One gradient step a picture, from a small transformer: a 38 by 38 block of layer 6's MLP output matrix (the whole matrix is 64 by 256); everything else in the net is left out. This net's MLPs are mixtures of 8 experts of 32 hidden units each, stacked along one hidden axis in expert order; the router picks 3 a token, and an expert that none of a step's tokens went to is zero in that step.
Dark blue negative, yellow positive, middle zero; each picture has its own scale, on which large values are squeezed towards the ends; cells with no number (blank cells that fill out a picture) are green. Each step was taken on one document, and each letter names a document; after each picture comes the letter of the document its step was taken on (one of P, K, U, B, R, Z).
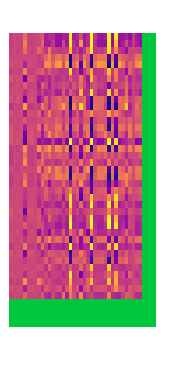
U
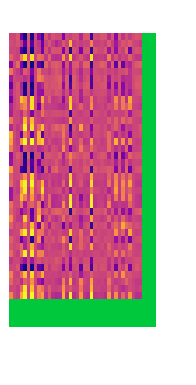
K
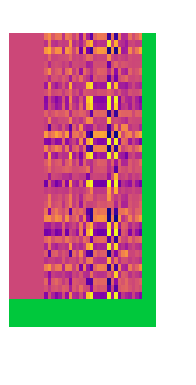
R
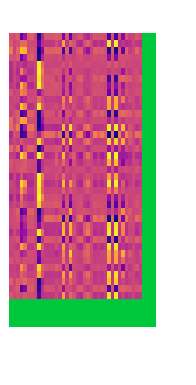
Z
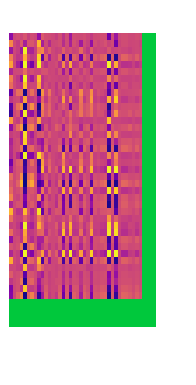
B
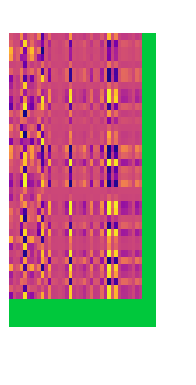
Z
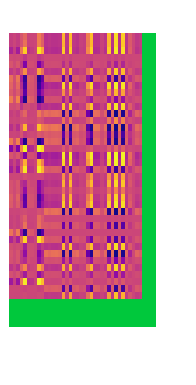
R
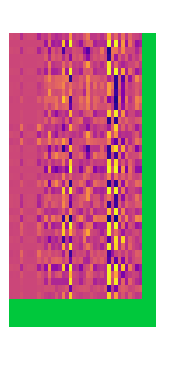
Z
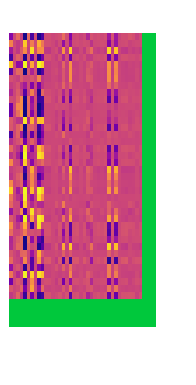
B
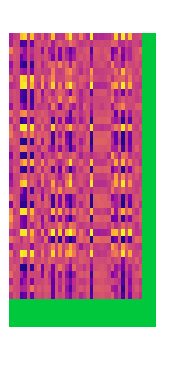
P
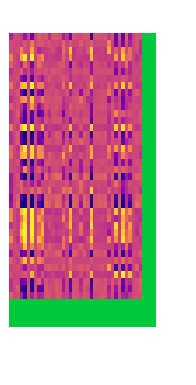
K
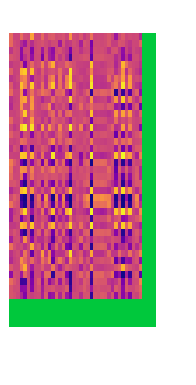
P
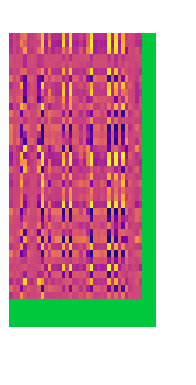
U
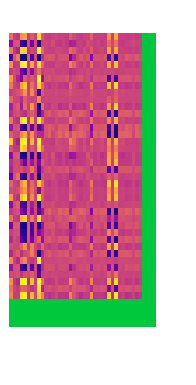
Z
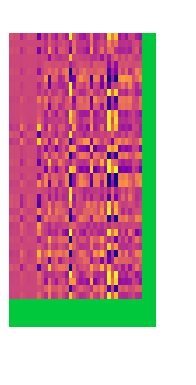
Z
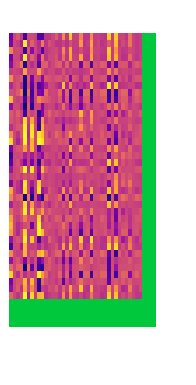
B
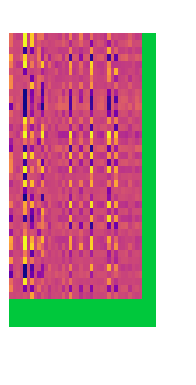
B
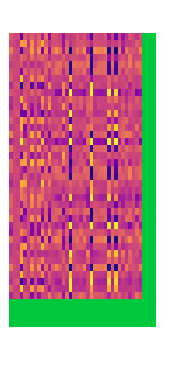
U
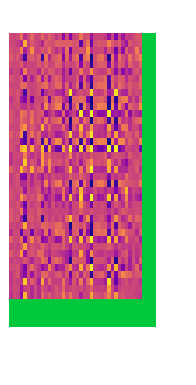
U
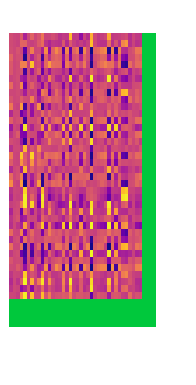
U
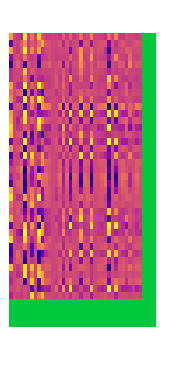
B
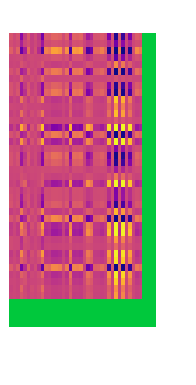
R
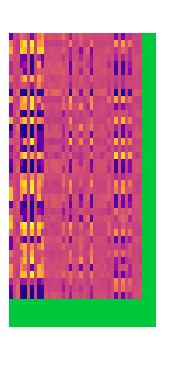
K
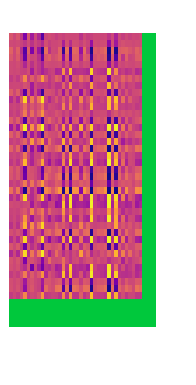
R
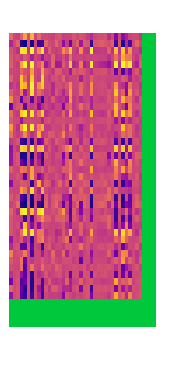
K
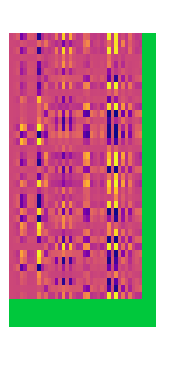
Z
